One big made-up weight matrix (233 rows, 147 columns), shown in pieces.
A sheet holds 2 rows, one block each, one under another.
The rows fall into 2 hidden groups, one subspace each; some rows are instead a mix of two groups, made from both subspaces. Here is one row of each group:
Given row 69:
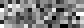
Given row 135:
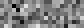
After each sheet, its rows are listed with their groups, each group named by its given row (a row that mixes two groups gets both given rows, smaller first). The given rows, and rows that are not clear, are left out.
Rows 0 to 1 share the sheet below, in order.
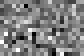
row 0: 135
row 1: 69
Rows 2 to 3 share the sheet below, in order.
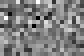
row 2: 69
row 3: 135
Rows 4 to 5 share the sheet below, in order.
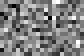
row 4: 69 and 135
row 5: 135
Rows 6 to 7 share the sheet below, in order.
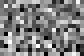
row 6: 69 and 135
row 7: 69
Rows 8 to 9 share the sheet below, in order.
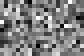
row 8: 69 and 135
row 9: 135
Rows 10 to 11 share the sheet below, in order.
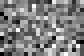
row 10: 69
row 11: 69
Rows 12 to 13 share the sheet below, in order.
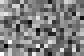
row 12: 135
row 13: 69
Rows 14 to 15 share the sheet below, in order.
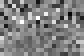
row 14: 69 and 135
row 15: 69
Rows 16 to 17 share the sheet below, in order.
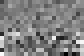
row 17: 69
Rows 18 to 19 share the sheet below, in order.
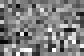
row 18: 69
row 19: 135
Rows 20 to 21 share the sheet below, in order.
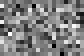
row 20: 69
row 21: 69
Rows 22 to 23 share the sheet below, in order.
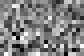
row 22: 135
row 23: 135
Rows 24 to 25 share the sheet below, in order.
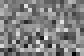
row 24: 69 and 135
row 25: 69 and 135
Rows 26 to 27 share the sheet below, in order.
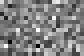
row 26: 69 and 135
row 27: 69
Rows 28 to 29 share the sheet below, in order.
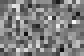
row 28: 135
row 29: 135
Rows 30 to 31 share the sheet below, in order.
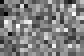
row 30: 135
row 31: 69
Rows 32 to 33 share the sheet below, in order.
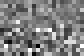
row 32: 69
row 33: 69 and 135
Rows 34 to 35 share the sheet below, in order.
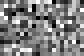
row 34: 69
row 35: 135
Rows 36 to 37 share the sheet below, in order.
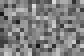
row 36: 69
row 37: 135
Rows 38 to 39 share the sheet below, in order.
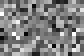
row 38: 69
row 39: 135
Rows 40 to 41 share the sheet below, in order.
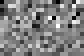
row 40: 135
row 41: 135
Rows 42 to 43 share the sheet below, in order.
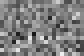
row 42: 135
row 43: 69
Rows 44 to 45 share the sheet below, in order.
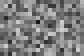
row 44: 69
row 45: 69
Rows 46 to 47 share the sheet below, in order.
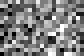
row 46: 69
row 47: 69
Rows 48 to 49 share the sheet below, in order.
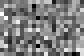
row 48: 69
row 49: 69
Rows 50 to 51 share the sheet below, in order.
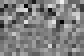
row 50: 69 and 135
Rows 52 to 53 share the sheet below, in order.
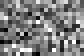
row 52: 69
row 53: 135
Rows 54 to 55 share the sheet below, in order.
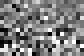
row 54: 135
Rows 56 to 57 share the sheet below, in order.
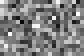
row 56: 135
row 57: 69
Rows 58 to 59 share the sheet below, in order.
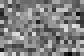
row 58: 69
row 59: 69 and 135
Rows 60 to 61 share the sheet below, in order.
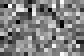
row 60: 69
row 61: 69
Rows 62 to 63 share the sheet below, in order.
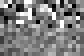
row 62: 69
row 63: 69
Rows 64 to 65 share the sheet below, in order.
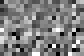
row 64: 135
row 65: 135
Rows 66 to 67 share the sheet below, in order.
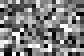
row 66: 69
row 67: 135
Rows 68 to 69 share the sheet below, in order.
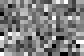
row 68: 69
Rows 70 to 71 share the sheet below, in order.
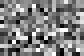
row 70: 69
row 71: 69
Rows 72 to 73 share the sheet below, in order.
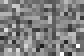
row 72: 135
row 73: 69 and 135
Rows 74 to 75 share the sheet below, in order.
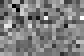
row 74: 135
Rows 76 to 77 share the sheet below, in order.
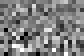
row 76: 69
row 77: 135
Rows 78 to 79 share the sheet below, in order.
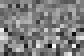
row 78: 69 and 135
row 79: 135
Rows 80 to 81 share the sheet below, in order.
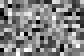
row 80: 69
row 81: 135
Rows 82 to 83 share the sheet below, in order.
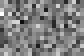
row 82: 69 and 135
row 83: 135
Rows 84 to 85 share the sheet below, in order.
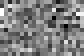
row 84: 69
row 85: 135
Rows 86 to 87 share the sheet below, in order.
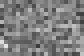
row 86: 69
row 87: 69
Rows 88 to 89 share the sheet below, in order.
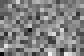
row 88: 135
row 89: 69
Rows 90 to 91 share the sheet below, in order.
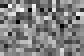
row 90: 69
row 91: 69
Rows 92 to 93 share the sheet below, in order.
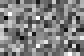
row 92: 69
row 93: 69 and 135
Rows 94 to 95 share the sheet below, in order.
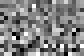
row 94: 69
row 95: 135
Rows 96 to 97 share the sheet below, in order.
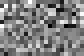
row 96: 69
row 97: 135
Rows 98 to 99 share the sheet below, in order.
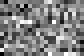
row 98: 135
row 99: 69
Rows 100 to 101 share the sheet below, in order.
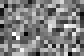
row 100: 69
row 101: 135
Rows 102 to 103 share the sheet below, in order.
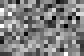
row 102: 69
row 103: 69 and 135
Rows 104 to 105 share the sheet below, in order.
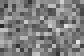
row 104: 69
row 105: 135
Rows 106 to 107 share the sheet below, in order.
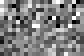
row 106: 135
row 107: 69
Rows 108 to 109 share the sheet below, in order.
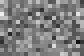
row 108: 69 and 135
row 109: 69
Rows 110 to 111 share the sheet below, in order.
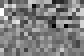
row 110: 69
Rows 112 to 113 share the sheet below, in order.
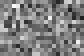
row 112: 135
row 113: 135
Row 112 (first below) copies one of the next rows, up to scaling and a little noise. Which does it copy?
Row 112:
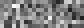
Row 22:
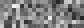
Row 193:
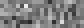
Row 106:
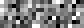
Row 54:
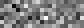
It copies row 22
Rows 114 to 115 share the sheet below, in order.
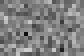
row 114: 69 and 135
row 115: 135
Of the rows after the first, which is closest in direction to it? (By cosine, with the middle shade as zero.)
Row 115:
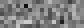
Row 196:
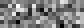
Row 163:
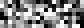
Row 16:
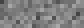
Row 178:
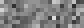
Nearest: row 196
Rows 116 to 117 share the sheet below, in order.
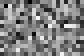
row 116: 69
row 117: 69
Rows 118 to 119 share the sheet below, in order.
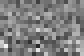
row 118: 69
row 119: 69
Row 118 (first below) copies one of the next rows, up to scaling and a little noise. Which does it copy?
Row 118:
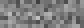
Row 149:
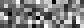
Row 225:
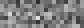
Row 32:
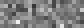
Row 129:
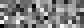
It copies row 225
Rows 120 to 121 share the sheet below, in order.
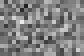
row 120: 135
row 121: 69
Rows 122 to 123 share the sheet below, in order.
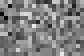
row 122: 69
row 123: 69
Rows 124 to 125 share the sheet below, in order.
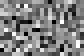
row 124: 135
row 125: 135
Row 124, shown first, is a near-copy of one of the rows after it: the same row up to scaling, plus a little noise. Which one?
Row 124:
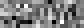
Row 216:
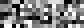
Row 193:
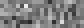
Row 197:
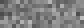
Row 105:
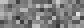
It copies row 193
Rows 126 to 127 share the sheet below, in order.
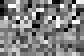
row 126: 135
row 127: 69
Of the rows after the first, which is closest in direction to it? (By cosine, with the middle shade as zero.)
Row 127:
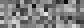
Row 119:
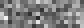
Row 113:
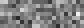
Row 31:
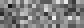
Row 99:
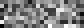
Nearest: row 99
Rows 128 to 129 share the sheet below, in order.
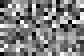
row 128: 69 and 135
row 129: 69
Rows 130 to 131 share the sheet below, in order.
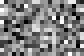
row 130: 135
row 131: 135
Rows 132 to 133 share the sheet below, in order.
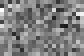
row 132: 69
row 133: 135
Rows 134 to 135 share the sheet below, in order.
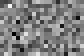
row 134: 69 and 135
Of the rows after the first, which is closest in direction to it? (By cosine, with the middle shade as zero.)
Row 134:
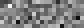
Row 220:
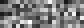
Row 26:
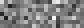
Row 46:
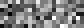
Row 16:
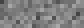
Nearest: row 16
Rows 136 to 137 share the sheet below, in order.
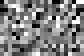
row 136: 135
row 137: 135
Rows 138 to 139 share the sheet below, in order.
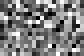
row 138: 69
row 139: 135
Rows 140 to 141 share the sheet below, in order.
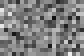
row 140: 69
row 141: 135
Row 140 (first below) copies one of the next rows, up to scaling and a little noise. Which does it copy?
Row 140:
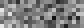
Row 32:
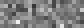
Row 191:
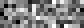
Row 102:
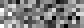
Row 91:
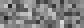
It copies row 102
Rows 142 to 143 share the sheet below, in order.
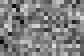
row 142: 135
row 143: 69
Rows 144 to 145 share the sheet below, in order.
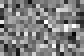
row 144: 69
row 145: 69 and 135
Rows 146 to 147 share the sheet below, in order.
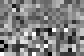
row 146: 135
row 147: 69
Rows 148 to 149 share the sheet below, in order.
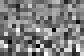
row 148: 69 and 135
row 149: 69
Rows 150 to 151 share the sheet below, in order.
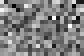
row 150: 135
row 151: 69
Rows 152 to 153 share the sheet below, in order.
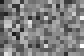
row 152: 135
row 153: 135
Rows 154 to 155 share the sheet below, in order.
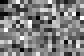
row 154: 135
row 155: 135
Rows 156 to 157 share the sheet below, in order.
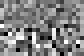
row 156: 69
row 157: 69
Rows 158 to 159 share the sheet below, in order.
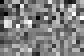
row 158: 135
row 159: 135
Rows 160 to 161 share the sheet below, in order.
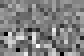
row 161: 69
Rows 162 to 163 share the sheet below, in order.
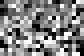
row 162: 135
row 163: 69
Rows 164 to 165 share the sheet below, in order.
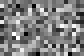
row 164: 69
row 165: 135
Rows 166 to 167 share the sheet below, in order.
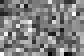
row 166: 135
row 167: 69
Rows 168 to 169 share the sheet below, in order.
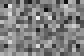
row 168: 69
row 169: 69
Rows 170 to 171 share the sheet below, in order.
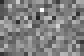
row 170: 135
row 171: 69
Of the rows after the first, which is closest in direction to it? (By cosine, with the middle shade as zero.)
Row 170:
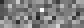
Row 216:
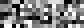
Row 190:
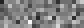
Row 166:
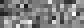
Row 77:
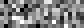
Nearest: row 190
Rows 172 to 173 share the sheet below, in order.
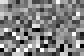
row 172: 135
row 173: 135
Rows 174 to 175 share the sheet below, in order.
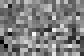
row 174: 69
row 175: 69
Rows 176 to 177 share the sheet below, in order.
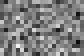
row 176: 135
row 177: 135
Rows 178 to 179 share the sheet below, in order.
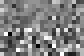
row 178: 135
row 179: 69
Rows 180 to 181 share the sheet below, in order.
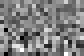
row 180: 69
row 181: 135
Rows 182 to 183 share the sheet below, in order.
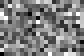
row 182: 69
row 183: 69
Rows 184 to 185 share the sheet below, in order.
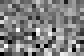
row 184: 69 and 135
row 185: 69
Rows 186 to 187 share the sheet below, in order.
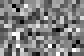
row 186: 135
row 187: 135
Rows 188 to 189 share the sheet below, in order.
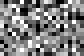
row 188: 69 and 135
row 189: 69 and 135
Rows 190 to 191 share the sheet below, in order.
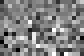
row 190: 135
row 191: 69
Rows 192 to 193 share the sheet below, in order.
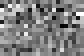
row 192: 69
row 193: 135
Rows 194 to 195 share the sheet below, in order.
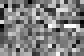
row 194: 69
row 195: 135
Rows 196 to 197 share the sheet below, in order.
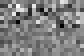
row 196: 69
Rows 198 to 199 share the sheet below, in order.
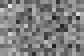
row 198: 69
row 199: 69
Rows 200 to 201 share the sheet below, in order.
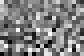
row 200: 135
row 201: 69
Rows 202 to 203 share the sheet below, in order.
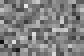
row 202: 135
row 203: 69
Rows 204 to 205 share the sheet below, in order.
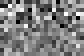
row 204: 69
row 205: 135
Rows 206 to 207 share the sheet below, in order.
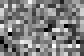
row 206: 69
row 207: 69
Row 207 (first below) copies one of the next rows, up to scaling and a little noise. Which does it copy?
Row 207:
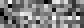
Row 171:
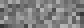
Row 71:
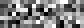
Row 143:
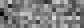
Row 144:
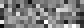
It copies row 143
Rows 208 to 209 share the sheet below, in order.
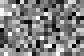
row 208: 69 and 135
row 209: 135
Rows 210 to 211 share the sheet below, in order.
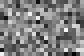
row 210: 69
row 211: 69
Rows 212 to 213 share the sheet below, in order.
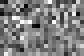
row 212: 135
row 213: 135
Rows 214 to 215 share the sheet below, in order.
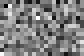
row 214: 69
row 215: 69
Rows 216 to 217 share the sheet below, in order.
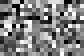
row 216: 135
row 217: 69
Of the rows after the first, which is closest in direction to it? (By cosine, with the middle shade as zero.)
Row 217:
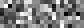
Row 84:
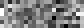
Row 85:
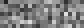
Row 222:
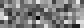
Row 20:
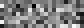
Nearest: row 20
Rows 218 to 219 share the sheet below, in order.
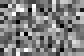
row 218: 69
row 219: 135
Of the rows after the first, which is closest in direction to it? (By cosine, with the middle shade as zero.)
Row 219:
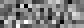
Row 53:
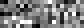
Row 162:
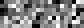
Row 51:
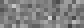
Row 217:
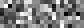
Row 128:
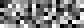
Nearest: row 53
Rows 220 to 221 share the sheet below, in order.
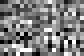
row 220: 135
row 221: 135
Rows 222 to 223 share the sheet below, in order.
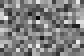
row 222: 69
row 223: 135
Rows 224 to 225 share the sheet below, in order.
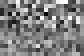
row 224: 69
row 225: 69
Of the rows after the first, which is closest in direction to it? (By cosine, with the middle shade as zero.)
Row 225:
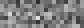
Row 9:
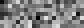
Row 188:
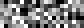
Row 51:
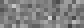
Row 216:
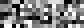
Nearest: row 188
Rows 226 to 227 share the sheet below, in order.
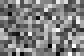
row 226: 69
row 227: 135
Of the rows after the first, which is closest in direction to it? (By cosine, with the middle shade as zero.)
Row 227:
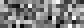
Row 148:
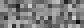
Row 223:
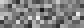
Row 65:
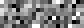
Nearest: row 148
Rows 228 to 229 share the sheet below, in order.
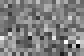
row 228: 69
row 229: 69 and 135
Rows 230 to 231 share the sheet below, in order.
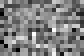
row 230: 69
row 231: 69
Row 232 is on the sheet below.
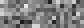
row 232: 135
